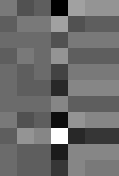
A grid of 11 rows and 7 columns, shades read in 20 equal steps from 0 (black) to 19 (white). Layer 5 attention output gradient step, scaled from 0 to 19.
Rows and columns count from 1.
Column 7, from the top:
11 7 9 7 9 10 7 10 4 10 9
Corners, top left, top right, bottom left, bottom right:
9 11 8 9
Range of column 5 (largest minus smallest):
9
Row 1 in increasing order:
0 6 7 9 11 11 12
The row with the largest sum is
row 9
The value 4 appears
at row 9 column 6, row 9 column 7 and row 11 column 4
